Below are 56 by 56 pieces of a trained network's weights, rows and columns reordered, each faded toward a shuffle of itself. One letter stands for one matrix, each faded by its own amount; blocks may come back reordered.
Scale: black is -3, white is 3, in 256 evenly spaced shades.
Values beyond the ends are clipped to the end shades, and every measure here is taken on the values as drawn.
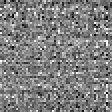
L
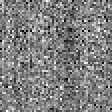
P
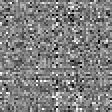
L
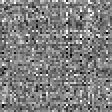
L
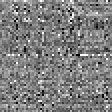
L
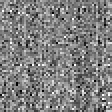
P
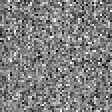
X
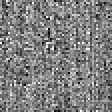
P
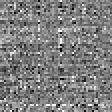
L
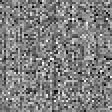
P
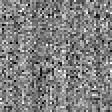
P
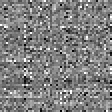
L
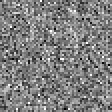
X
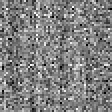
P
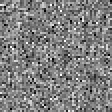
X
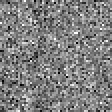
X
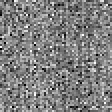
P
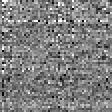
L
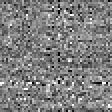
L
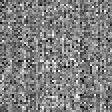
P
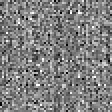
P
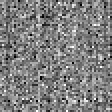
P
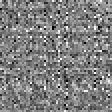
L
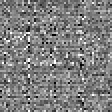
L
